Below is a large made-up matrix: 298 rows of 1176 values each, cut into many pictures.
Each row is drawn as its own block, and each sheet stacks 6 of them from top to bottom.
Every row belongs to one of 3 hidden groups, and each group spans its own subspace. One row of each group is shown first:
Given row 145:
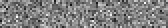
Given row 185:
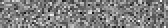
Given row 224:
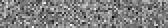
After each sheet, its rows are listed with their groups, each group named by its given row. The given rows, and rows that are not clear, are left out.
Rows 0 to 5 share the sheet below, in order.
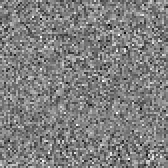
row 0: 224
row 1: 224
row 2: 145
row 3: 185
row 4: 185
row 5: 145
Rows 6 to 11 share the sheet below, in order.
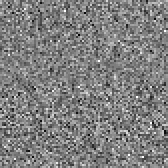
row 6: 224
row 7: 185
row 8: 185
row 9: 145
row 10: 224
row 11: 224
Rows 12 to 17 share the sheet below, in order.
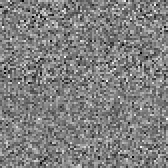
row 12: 224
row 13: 185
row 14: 224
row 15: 185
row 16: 145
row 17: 224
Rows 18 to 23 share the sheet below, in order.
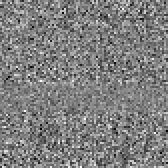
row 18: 224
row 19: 185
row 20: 185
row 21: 185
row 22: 224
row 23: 145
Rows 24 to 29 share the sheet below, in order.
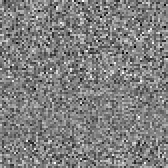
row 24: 185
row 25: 224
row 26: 185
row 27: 145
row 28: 224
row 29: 145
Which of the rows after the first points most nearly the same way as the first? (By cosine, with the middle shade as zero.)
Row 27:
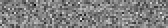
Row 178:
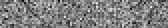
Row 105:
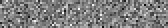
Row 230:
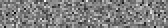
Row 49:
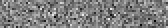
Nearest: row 178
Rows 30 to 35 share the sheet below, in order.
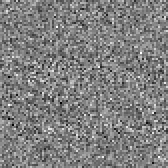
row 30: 145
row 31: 185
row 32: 185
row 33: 185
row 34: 145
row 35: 145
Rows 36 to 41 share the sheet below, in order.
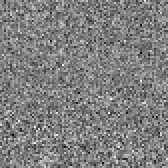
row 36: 185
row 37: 185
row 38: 185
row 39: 224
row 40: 224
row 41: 224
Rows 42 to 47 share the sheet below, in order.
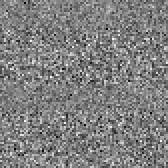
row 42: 145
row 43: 224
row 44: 145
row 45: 145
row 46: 224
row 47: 185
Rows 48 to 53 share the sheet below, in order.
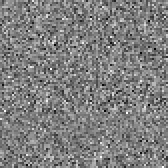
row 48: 145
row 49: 185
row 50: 185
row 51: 145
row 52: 224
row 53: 145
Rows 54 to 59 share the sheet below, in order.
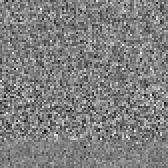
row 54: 224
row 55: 185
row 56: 145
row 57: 224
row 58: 224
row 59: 145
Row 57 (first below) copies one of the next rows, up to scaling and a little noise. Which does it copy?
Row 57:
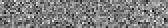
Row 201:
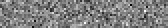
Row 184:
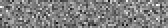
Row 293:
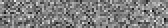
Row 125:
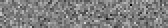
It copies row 293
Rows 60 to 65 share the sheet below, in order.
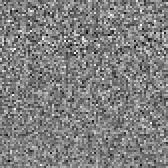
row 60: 185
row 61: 224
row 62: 224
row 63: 145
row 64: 224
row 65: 185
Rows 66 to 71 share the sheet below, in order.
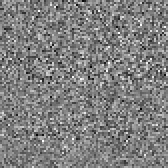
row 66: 185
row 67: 145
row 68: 145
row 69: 185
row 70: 145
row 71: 224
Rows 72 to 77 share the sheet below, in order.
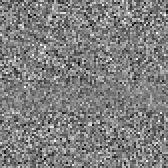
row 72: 145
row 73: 224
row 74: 145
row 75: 145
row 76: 185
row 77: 224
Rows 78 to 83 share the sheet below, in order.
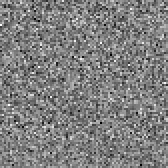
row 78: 145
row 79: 224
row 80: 185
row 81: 185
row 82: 185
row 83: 185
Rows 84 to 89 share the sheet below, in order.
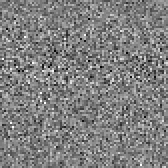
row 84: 224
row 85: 224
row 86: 185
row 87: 224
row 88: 224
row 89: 185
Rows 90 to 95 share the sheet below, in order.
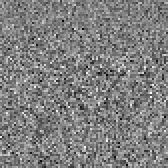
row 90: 145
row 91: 185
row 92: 224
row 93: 145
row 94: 145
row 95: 224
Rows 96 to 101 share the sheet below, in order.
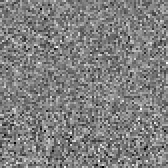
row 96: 224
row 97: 145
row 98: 145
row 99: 185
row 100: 224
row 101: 145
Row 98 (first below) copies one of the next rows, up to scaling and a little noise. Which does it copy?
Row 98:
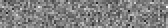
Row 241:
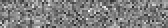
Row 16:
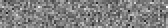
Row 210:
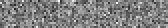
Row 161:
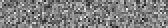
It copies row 16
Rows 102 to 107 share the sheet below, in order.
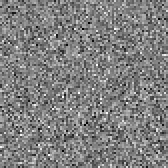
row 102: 145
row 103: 185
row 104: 145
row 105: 224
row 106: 224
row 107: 224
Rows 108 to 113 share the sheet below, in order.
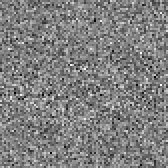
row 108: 145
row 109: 185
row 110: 224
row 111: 185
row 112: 224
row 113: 185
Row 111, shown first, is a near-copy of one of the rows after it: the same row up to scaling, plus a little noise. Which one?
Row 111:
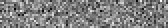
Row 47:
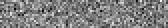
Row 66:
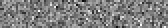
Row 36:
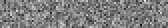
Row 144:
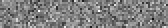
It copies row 47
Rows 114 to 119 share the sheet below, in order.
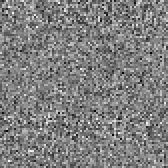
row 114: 145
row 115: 145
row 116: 185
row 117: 145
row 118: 145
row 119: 185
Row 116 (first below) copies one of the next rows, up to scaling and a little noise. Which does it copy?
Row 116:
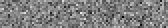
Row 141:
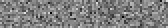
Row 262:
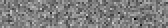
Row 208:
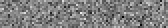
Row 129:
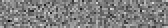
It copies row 208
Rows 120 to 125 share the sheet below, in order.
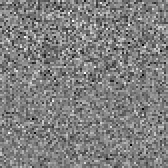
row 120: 145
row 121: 224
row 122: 145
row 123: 145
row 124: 185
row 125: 224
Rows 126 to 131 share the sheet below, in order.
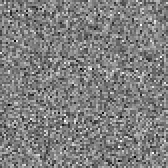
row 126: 185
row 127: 145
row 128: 185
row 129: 185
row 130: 145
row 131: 145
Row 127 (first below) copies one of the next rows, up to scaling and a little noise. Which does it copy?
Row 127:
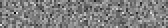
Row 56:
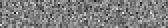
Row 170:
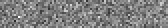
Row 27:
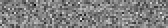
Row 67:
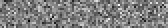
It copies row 56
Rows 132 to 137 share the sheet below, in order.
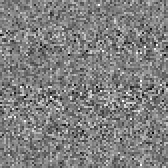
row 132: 185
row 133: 224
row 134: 185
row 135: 185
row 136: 145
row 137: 185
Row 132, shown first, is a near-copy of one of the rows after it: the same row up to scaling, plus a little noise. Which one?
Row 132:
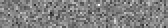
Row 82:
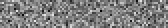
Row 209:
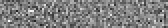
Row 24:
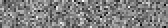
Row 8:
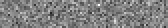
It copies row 8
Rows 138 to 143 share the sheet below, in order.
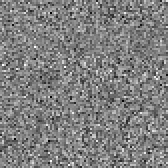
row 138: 185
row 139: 145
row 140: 224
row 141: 185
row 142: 145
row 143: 145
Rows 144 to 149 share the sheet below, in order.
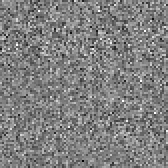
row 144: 185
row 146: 185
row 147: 185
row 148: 145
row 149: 185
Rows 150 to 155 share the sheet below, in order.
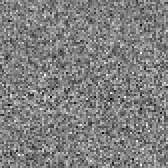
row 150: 185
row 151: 185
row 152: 224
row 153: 185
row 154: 185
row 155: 185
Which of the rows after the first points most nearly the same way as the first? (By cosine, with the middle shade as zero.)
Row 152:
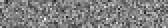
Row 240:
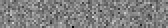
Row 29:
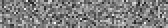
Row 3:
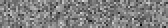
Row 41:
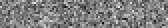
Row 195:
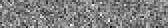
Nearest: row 41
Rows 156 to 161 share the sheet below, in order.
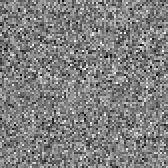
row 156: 145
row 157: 224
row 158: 224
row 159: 224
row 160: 145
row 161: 145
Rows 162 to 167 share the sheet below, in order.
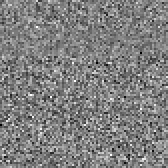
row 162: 145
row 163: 185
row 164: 145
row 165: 185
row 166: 224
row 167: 224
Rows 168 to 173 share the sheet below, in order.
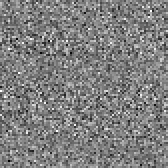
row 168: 224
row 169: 185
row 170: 145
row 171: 224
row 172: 145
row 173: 185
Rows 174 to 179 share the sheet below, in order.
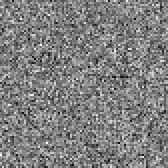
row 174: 224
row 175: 145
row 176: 145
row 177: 185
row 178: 145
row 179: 224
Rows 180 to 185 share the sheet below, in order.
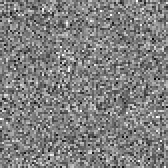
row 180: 185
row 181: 224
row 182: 145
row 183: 145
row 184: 224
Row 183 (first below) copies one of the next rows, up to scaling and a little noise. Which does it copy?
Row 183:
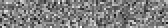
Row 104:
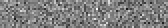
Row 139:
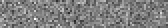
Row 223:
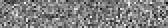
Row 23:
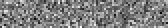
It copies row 23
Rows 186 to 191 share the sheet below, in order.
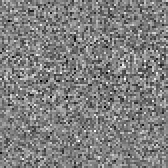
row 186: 185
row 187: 145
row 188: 224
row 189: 185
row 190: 145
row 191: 224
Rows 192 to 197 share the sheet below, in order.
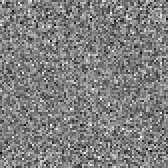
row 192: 145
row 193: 185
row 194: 224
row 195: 224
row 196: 185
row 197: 224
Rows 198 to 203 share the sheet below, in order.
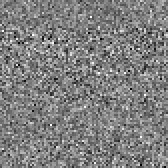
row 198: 145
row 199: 185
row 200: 224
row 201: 224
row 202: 185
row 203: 185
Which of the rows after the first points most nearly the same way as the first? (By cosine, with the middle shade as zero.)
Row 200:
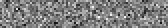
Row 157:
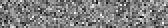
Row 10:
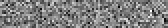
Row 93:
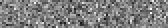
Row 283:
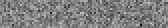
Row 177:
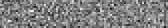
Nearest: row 157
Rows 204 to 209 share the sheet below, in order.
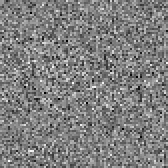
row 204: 145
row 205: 185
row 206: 145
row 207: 145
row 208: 185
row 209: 185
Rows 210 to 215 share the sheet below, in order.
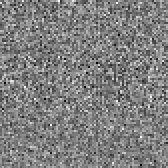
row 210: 145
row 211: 224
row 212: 145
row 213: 145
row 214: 185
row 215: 185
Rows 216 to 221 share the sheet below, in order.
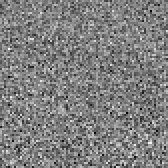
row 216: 224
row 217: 185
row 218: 185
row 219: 185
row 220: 224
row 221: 224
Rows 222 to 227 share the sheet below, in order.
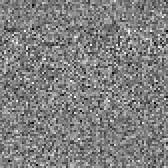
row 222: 145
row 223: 145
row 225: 145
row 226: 185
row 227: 185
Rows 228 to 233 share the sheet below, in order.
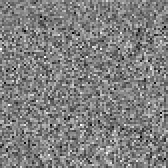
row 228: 224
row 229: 145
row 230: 145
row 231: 185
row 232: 185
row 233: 145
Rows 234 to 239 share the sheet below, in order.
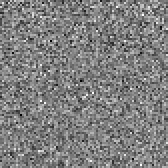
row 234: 224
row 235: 185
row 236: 224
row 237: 224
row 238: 185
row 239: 185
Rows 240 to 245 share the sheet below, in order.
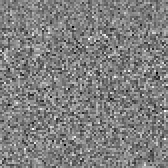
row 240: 185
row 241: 145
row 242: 224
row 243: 185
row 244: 185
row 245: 145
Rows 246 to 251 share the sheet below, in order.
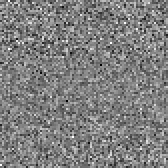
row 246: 224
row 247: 185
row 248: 224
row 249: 185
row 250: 224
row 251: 145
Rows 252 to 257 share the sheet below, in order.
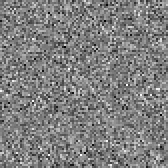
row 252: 145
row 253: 145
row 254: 145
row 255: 224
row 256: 185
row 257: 224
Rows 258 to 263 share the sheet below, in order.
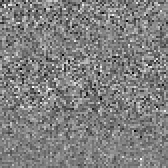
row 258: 145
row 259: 145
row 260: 224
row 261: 224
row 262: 185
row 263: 185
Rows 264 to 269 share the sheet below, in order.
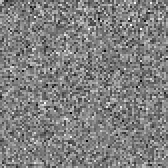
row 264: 145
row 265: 224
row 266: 185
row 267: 224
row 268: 224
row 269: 145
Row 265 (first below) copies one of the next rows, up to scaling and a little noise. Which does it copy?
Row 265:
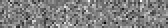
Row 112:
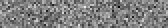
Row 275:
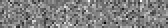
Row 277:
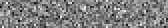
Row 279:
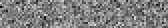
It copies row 275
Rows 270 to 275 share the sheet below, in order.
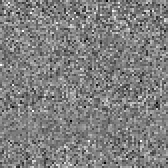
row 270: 224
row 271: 224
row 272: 185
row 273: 224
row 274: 145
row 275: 224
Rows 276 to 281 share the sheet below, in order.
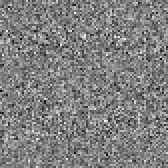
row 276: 145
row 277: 224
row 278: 185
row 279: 224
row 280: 145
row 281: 145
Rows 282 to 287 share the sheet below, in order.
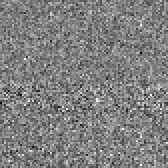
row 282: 185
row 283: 185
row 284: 145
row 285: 224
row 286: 185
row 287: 185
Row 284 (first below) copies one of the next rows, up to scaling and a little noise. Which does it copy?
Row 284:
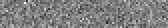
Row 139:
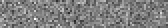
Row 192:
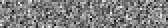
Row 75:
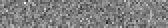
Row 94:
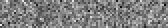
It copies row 75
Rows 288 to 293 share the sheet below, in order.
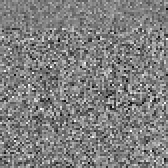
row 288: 185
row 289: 185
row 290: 224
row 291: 145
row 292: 145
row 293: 224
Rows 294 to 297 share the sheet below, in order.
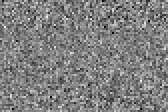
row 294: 145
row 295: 224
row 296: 185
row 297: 185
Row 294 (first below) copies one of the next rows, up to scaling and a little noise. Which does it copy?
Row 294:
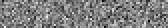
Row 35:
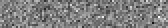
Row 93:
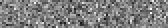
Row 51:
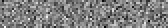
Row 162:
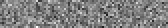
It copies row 51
